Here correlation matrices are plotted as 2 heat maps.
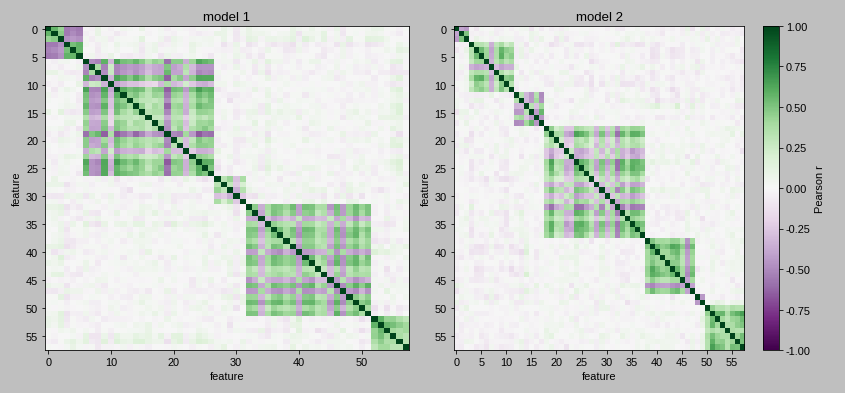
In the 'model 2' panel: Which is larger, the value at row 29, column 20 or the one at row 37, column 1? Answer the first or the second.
the first
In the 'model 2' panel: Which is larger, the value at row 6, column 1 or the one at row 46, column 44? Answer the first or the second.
the first
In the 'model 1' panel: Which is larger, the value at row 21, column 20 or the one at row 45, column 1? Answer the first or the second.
the first
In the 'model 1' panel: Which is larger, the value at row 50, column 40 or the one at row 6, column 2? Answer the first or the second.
the second
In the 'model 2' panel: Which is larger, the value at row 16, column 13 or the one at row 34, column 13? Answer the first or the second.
the first
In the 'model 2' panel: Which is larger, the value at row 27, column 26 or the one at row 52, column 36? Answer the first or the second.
the first
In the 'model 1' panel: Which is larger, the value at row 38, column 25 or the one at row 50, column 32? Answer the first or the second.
the second
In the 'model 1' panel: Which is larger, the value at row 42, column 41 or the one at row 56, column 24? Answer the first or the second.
the first
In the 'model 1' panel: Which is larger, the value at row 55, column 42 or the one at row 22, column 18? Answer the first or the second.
the first
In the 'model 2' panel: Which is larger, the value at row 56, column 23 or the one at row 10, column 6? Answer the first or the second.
the second
